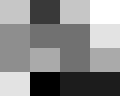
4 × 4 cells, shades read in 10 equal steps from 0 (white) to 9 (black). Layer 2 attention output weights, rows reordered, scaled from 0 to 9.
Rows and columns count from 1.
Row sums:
11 15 15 26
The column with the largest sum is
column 2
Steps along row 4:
up down same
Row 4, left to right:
1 9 8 8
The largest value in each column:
4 9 8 8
